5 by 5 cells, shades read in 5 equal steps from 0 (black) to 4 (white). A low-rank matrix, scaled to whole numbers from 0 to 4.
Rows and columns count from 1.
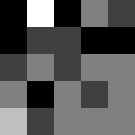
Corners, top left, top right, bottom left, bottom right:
0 1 3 2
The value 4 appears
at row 1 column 2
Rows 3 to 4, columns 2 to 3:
2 1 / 0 2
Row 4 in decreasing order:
2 2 2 1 0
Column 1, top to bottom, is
0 0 1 2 3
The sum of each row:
7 2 8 7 10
